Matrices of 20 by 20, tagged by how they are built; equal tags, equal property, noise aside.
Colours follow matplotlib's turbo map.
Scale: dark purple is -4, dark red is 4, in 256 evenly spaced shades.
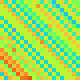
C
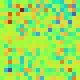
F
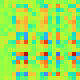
F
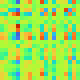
F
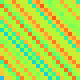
C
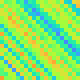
C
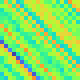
C
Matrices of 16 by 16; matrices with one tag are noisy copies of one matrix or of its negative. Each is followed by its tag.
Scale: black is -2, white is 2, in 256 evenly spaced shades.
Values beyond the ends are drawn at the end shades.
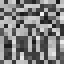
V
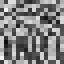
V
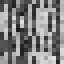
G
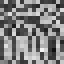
V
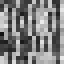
G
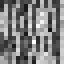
G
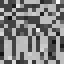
V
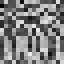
V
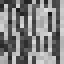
G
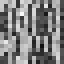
G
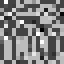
V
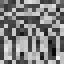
V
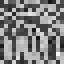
V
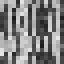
G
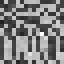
V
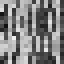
G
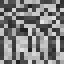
V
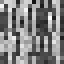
G
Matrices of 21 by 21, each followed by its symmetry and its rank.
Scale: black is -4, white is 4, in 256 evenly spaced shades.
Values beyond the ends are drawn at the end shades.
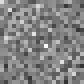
symmetric, full rank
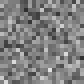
neither, full rank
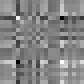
symmetric, rank two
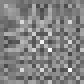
symmetric, rank three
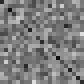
symmetric, full rank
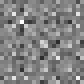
symmetric, rank three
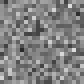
neither, full rank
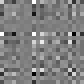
symmetric, rank two
